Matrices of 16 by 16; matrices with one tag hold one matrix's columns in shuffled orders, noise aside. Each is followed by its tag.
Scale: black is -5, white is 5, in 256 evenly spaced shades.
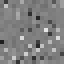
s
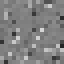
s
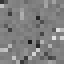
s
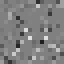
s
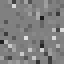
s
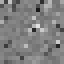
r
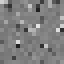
r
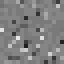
s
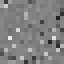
s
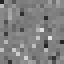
s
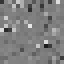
r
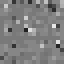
r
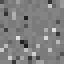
s
